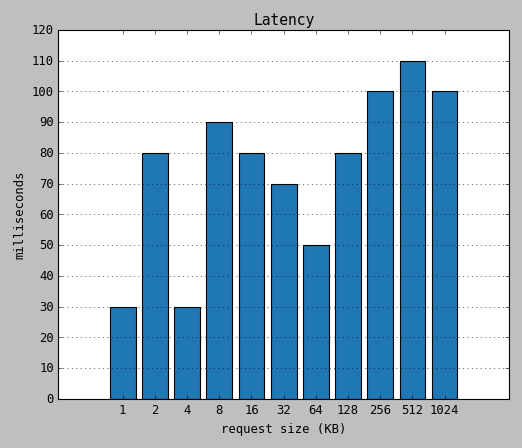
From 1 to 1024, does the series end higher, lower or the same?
higher
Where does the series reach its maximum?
512
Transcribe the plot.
Title: Latency
x-axis: request size (KB), ticks 1 2 4 8 16 32 64 128 256 512 1024
y-axis: milliseconds, ticks 0 10 20 30 40 50 60 70 80 90 100 110 120
Values:
30 80 30 90 80 70 50 80 100 110 100
